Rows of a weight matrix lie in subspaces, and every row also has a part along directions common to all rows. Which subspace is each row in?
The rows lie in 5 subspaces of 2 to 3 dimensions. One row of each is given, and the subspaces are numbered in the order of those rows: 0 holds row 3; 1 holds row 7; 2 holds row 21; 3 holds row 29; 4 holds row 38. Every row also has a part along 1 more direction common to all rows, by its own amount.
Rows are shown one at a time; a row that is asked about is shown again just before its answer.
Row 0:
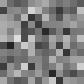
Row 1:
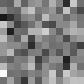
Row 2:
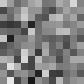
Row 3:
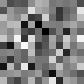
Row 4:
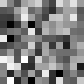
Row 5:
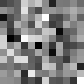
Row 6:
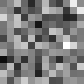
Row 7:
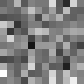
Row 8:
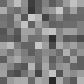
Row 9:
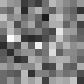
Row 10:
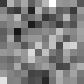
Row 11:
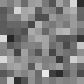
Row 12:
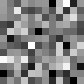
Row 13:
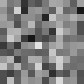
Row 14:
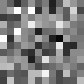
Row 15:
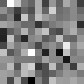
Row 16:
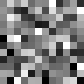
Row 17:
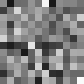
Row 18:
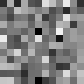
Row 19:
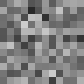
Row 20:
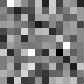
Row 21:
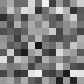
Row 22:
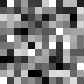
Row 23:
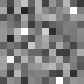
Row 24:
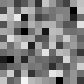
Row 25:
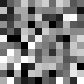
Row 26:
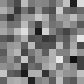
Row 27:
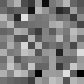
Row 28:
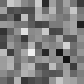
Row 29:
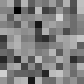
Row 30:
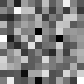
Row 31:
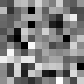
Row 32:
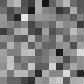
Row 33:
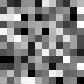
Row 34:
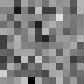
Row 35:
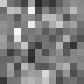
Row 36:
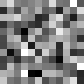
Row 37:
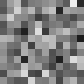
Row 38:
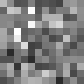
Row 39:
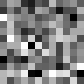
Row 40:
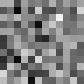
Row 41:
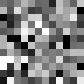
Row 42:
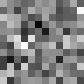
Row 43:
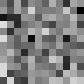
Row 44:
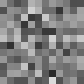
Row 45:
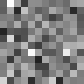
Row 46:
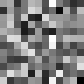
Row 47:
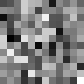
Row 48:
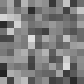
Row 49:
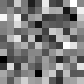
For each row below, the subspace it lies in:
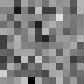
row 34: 3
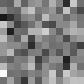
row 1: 1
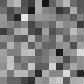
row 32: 2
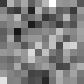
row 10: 4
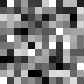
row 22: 4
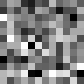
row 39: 2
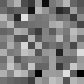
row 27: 2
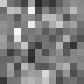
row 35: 4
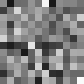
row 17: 0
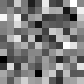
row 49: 0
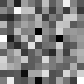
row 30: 4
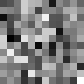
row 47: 1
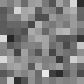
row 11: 3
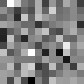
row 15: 2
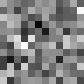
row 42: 0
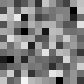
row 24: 2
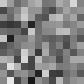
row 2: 3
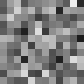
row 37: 3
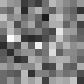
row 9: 1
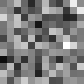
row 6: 0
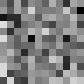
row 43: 1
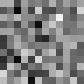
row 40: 3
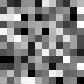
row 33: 2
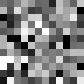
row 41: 0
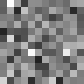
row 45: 2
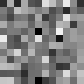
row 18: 4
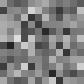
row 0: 0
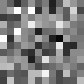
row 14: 4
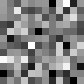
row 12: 1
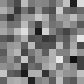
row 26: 3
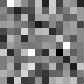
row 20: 2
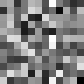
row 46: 0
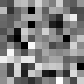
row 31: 4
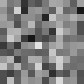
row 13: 1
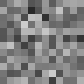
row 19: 0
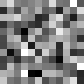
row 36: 3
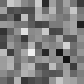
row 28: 2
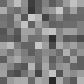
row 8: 0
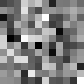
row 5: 1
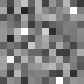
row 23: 2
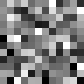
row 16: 2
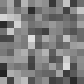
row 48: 1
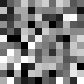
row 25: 4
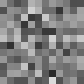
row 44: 0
